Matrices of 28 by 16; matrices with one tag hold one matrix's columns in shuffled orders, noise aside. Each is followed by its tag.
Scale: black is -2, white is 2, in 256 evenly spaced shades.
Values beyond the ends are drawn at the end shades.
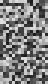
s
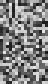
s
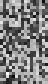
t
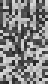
t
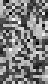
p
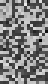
s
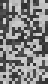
t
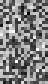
p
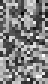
t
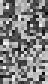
t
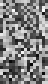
p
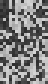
t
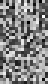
t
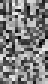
t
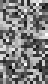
p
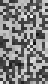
p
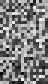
p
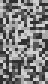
p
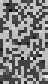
p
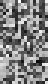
t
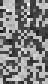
t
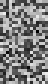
s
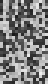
t
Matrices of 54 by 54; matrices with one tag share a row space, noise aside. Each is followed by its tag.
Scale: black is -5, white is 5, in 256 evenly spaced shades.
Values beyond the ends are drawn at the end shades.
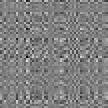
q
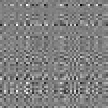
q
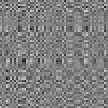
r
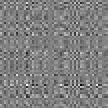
q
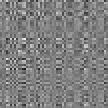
r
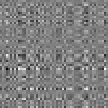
r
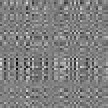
q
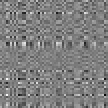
r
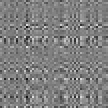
q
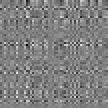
q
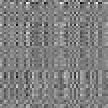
q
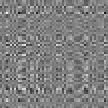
r
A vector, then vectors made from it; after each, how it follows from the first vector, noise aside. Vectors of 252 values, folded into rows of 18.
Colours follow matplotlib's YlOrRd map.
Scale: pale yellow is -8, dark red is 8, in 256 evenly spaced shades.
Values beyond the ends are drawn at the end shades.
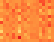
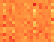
reversed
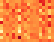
scaled up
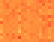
shrunk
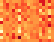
scaled up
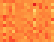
reversed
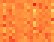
reversed
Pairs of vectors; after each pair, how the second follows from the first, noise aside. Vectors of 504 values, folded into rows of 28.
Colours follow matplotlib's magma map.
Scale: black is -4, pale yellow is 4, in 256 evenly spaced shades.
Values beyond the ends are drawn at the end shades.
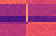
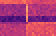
copied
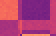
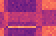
wrapped around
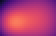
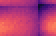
wrapped around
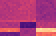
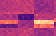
wrapped around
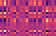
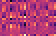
wrapped around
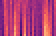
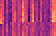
wrapped around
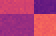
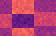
wrapped around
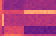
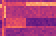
wrapped around
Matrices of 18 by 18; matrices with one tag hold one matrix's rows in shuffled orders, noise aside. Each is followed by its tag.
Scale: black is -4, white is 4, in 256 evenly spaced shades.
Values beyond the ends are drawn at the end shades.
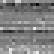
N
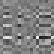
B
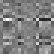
B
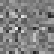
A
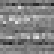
N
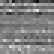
N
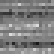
N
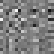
A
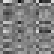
B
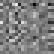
A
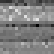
N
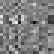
A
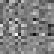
A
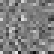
A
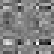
B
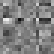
B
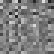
A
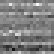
N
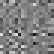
A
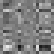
B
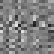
A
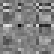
B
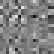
A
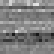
N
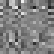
A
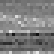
N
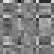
B
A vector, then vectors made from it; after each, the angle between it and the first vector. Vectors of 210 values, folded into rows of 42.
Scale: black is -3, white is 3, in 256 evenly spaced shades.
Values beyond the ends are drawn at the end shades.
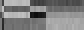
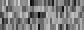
partly aligned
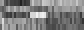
nearly opposite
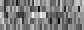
partly opposed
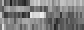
nearly opposite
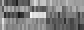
nearly opposite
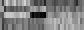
nearly parallel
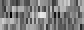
partly opposed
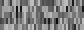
orthogonal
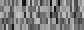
orthogonal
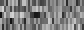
partly aligned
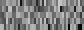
orthogonal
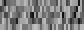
orthogonal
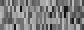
orthogonal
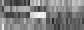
nearly opposite
